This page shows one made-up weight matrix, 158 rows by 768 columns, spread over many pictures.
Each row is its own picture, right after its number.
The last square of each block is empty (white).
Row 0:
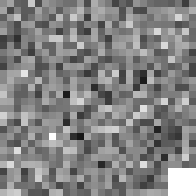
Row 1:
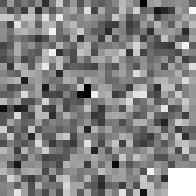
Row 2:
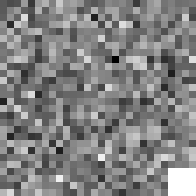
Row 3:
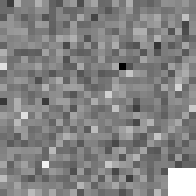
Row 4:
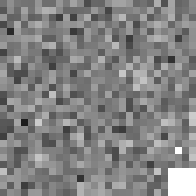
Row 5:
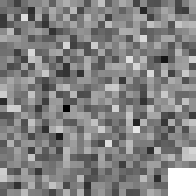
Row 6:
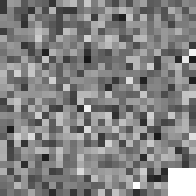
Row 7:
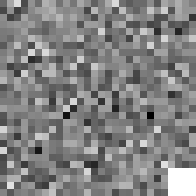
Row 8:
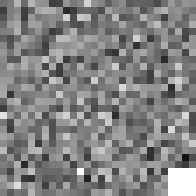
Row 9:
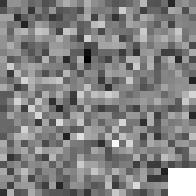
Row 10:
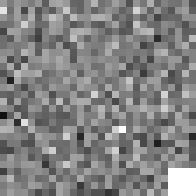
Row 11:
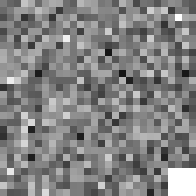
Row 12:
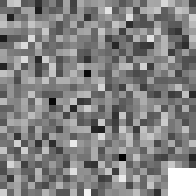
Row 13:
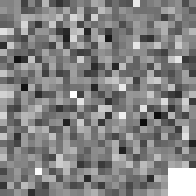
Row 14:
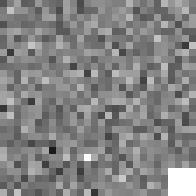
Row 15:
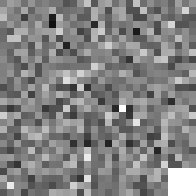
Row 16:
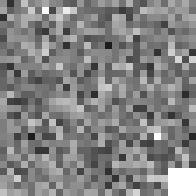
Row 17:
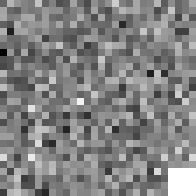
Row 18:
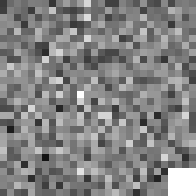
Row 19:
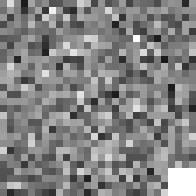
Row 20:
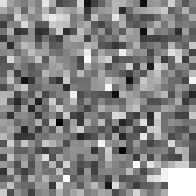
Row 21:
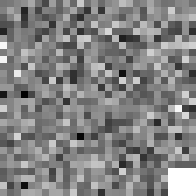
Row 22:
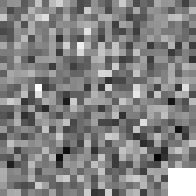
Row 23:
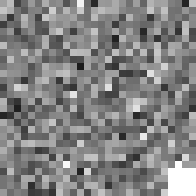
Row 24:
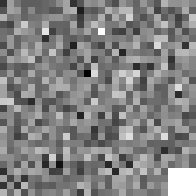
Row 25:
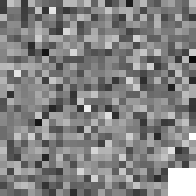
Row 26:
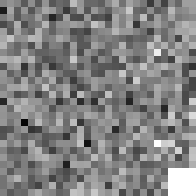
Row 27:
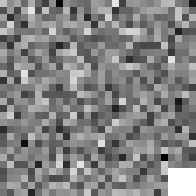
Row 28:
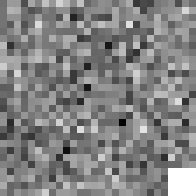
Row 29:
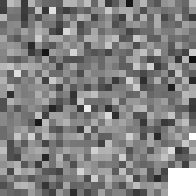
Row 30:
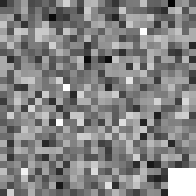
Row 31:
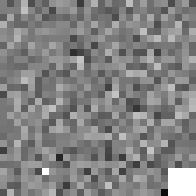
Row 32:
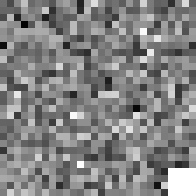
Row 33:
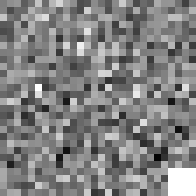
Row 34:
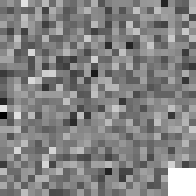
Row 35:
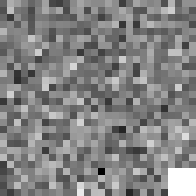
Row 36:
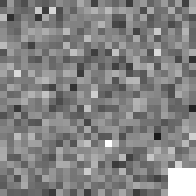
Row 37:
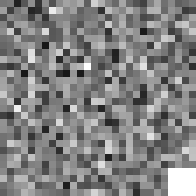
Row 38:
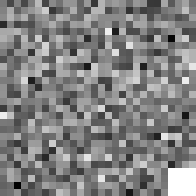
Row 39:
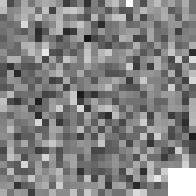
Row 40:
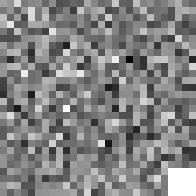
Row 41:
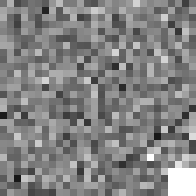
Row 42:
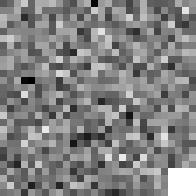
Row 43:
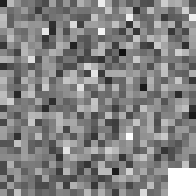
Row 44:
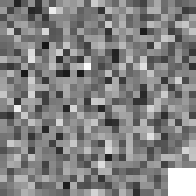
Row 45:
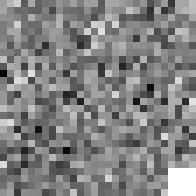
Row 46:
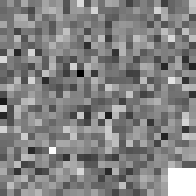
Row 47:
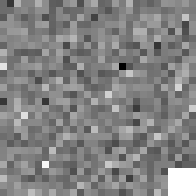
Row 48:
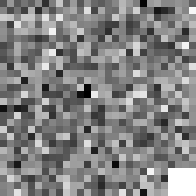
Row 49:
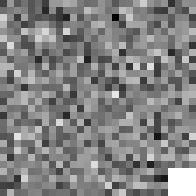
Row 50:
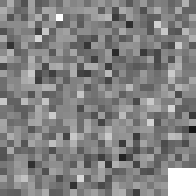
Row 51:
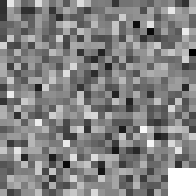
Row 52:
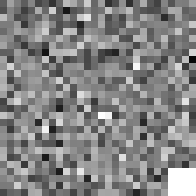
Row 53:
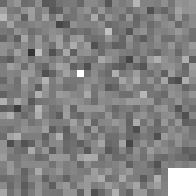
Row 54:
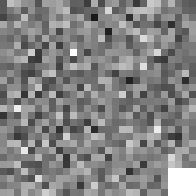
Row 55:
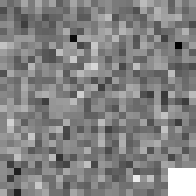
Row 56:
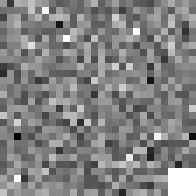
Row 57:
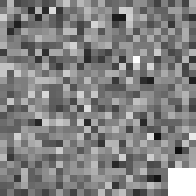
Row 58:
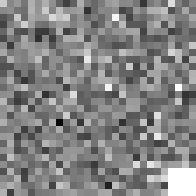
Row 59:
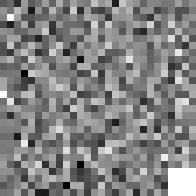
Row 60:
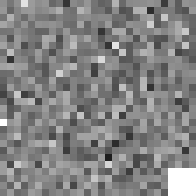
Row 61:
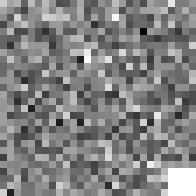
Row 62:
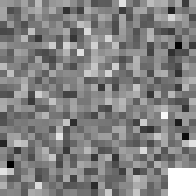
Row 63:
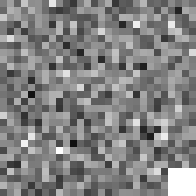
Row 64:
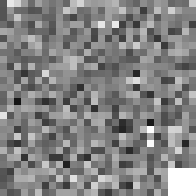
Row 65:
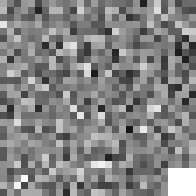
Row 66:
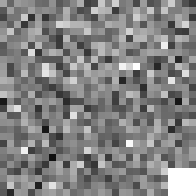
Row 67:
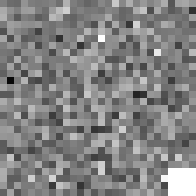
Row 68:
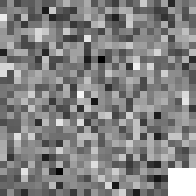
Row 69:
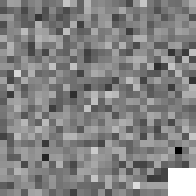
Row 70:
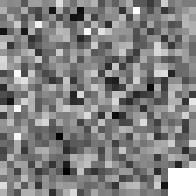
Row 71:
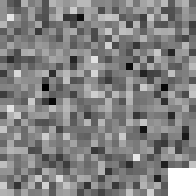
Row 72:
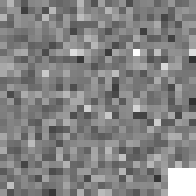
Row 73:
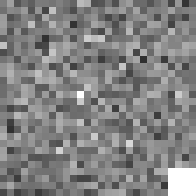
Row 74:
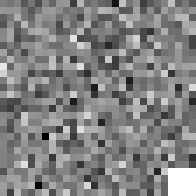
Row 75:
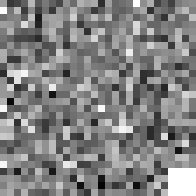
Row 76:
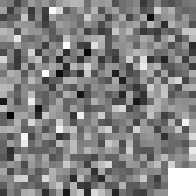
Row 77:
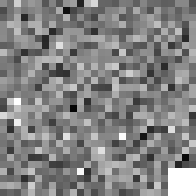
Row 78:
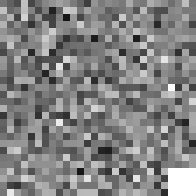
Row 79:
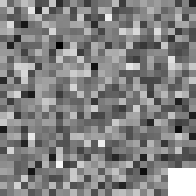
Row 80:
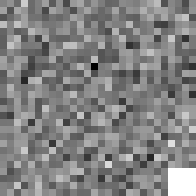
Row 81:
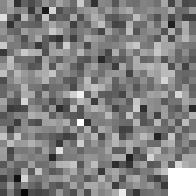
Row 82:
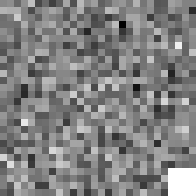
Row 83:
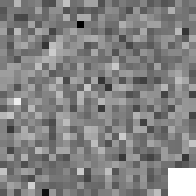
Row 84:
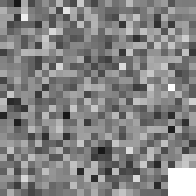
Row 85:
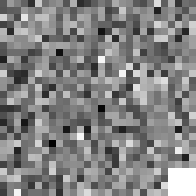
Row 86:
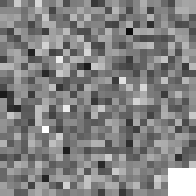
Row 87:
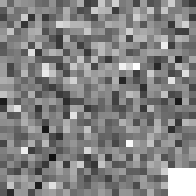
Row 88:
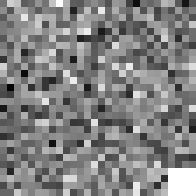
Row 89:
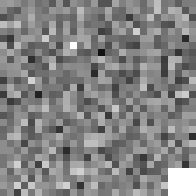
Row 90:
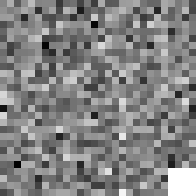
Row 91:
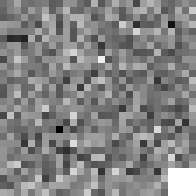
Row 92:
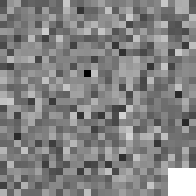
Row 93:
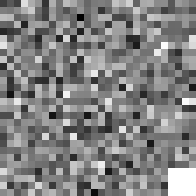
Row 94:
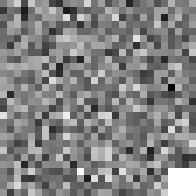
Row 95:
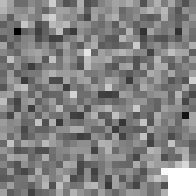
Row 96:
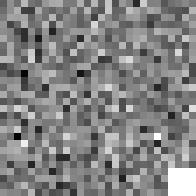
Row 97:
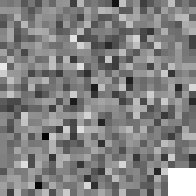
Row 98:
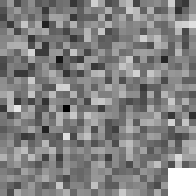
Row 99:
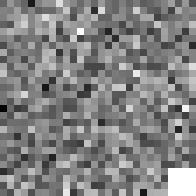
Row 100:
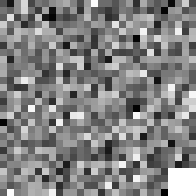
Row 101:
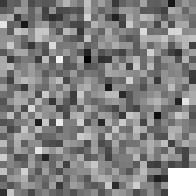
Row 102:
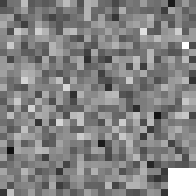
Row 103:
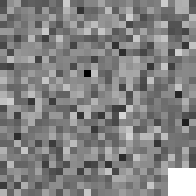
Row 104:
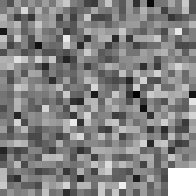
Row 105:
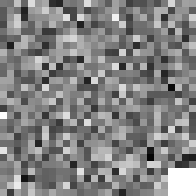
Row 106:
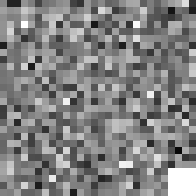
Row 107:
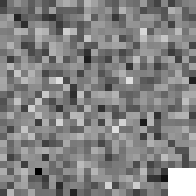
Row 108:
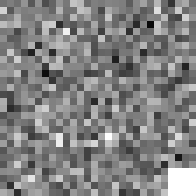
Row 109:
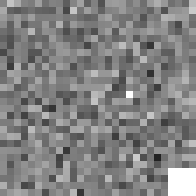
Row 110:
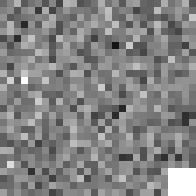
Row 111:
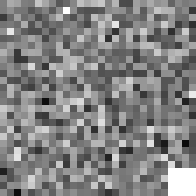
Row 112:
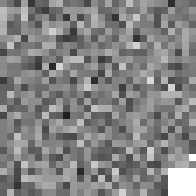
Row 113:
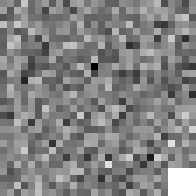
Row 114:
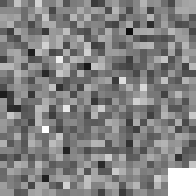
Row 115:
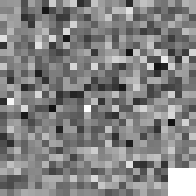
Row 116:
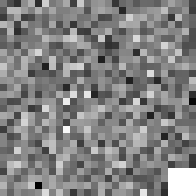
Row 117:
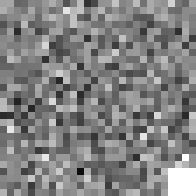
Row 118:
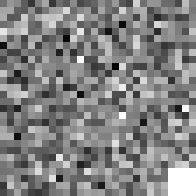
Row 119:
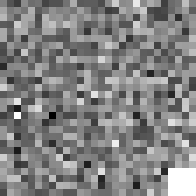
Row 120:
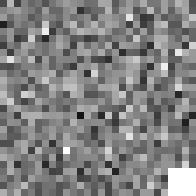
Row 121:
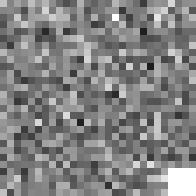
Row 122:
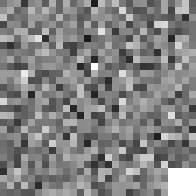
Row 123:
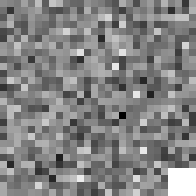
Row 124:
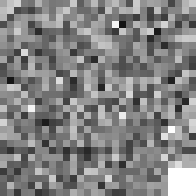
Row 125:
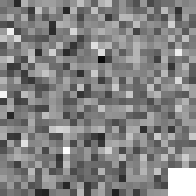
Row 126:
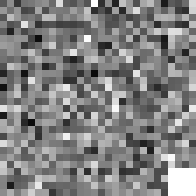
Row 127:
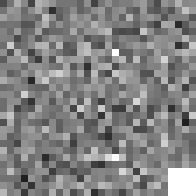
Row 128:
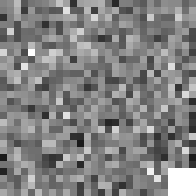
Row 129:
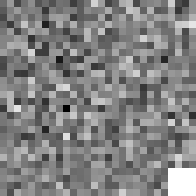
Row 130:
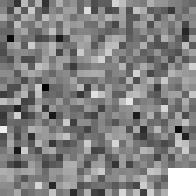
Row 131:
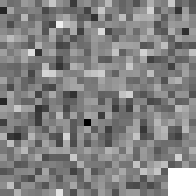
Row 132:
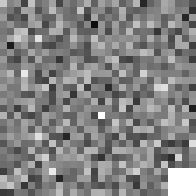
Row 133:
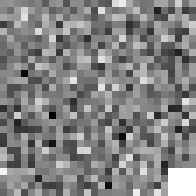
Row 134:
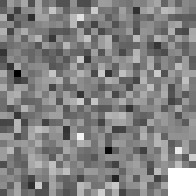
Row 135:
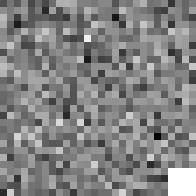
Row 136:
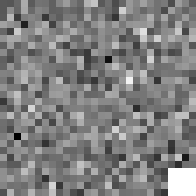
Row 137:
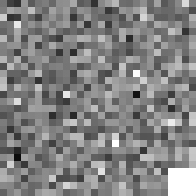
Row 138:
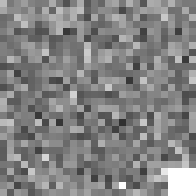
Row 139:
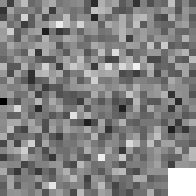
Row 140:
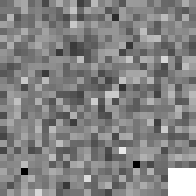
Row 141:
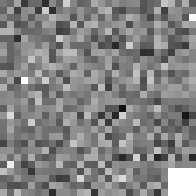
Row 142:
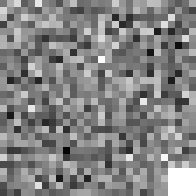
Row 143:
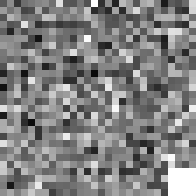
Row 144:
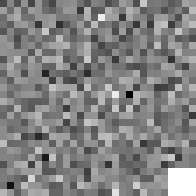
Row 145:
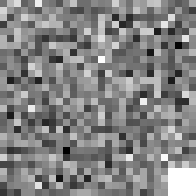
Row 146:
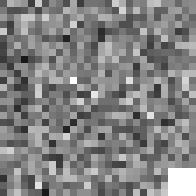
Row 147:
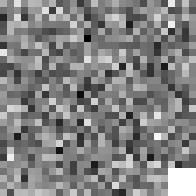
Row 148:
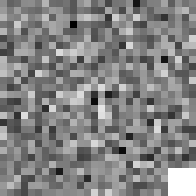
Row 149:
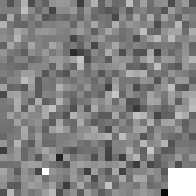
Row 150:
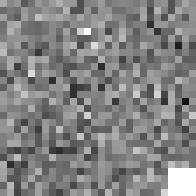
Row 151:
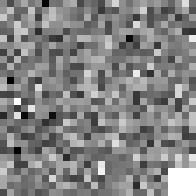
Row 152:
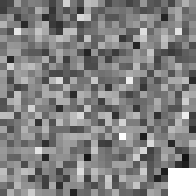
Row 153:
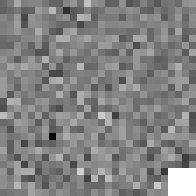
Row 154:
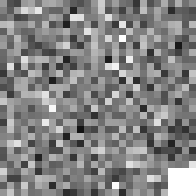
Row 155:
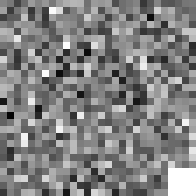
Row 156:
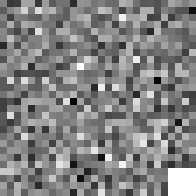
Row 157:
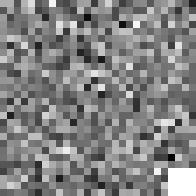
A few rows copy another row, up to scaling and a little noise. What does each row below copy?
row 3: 47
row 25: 29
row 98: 129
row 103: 92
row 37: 44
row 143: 126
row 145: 142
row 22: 33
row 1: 48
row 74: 97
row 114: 86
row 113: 80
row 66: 87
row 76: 155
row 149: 31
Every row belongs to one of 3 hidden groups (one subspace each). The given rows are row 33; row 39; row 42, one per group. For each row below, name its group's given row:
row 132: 42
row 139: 42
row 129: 42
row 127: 42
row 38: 42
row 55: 33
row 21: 33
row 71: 33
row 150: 33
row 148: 39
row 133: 33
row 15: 42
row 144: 42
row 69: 39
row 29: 39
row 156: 33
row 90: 42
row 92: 42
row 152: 39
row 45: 33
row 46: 42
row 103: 42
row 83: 39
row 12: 42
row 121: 39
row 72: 39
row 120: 42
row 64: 33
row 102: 39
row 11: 33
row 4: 33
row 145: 33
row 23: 39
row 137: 33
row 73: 39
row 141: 42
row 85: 33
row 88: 33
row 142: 33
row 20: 39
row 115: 39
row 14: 42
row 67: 33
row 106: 33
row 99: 33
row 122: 42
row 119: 33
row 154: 33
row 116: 33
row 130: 33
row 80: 42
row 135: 39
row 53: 42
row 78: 39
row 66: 42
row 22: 33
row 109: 33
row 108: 42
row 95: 39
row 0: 33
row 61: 39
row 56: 39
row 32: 39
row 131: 42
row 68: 39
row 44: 42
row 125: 42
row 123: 33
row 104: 33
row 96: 42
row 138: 39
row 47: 39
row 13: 33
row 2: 42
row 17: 33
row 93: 33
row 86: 42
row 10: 33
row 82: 33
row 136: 39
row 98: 42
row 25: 39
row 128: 33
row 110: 42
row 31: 39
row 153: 39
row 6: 39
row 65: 42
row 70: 33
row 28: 33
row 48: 33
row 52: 39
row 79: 42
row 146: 33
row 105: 39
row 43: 42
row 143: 42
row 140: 39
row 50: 42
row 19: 39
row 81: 39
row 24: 42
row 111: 33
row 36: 39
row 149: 39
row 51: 33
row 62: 33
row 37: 42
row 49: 39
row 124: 33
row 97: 33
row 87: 42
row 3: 39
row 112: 39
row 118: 33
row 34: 42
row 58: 39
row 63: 42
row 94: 39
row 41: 39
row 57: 39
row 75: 33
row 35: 33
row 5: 42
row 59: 42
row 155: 42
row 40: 42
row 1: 33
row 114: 42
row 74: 33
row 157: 42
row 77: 39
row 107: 39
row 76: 42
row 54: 42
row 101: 39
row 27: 42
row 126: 42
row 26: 33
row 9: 39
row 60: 42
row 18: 39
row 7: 42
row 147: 39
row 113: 42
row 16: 39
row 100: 39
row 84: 39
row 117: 39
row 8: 39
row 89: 42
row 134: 33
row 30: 39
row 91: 42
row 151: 33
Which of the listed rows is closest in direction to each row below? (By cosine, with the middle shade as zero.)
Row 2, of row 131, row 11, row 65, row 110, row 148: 131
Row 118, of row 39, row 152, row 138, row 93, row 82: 82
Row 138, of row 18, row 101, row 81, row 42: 42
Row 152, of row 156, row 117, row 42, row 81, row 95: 156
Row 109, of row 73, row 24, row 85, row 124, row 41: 124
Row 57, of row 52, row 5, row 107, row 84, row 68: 68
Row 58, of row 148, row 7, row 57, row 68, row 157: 148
